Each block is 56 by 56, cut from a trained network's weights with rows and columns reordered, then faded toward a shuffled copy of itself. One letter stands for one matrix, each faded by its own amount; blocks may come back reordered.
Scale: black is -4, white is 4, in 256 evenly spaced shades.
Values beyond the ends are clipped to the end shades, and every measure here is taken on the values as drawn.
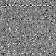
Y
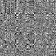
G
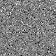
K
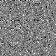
K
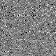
K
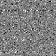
K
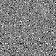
K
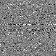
Y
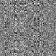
G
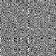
G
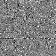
K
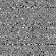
Y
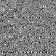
Y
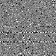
Y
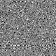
K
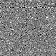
K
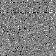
Y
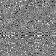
Y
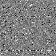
Y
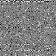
Y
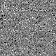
K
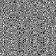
G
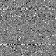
Y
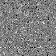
K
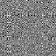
G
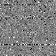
Y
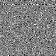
K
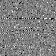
Y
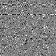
Y
